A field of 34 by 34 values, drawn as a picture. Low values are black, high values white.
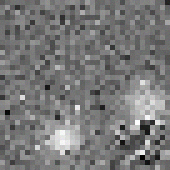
In the bottom right lies a patch that is rougher than the rest. Neither half mirrors the other. No row or column stands out. The bottom right is the roughest part. There are two bumps.
